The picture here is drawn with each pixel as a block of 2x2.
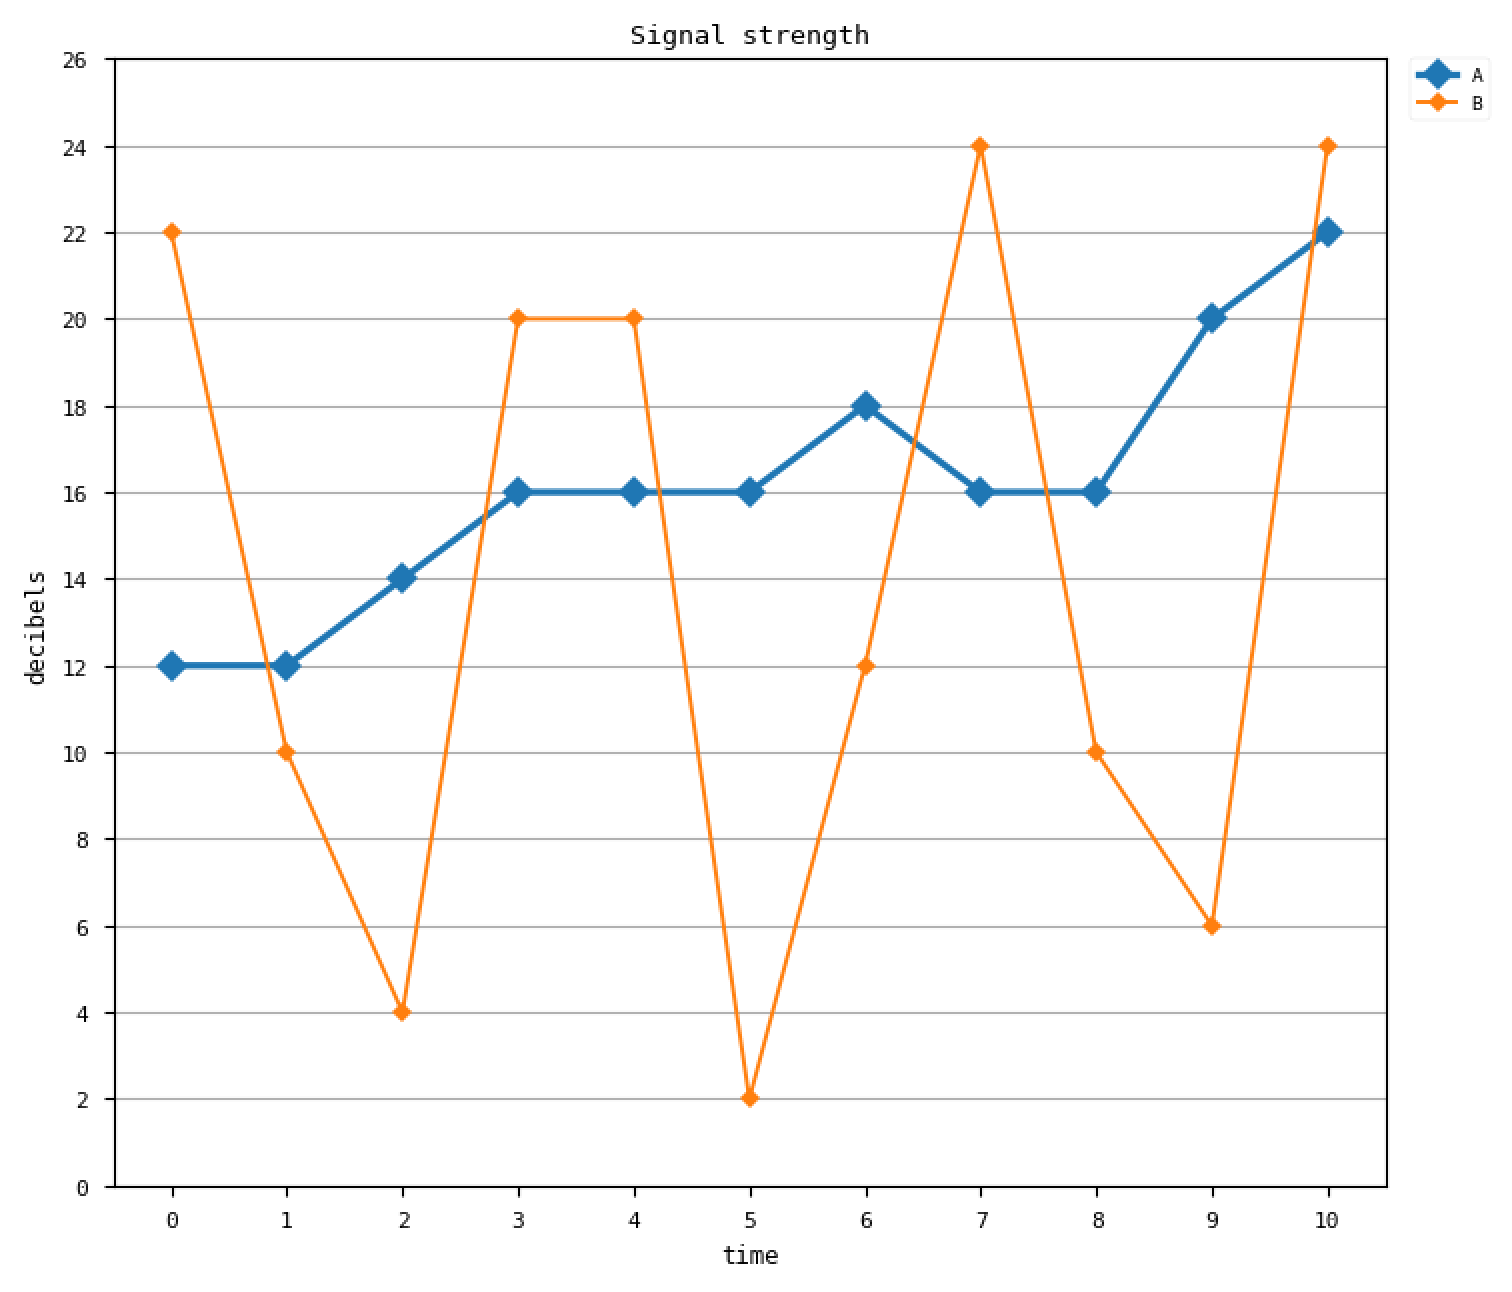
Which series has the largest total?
A
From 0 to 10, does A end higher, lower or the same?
higher
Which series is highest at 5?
A
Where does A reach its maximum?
10
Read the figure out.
Title: Signal strength
x-axis: time, ticks 0 1 2 3 4 5 6 7 8 9 10
y-axis: decibels, ticks 0 2 4 6 8 10 12 14 16 18 20 22 24 26
Legend: A, B
Values:
A: 12 12 14 16 16 16 18 16 16 20 22
B: 22 10 4 20 20 2 12 24 10 6 24
